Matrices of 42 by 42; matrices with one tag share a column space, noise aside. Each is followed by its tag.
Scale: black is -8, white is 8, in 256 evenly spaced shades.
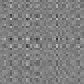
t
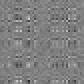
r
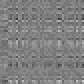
r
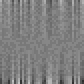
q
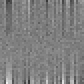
q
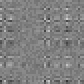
r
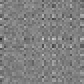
t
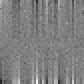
q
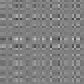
t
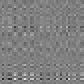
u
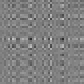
t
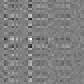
t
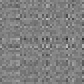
t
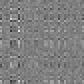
r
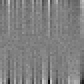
q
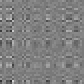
r
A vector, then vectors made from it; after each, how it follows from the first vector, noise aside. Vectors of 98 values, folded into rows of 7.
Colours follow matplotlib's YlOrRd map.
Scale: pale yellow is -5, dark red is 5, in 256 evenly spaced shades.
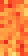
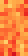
negated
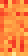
sign-scrambled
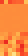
partly zeroed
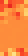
partly zeroed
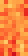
negated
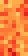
negated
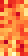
scaled up
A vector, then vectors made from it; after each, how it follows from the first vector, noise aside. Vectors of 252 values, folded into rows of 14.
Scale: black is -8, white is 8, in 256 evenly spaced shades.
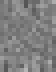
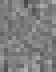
copied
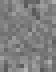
copied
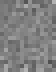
sign-scrambled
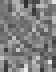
scaled up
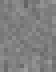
shrunk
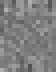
reversed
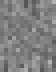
copied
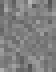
reversed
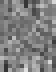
scaled up
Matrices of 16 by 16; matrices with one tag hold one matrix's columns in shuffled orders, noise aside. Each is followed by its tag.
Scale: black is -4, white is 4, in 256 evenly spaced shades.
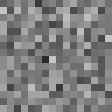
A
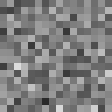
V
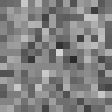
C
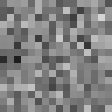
C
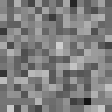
V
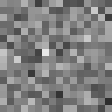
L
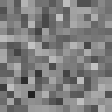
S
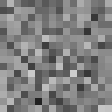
V
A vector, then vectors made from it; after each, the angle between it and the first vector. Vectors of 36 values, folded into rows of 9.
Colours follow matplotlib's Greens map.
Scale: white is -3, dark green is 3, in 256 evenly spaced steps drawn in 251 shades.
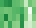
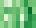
nearly opposite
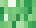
partly opposed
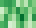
partly aligned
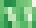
partly aligned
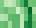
nearly opposite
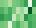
partly opposed
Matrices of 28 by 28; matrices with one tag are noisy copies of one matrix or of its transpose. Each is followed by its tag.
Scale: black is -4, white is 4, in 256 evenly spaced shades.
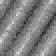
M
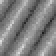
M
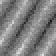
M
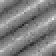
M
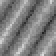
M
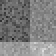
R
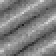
M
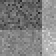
R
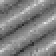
M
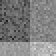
R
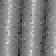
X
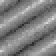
M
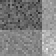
R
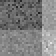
R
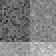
R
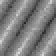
M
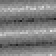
X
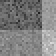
R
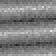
X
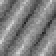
M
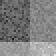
R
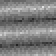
X
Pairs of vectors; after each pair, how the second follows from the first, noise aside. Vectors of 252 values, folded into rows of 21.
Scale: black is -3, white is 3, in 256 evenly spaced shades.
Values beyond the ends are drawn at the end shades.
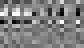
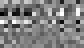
negated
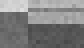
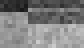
negated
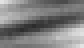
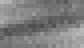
shrunk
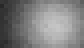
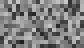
shuffled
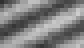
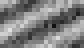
negated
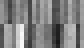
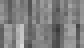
shrunk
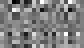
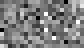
shuffled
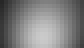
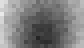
negated
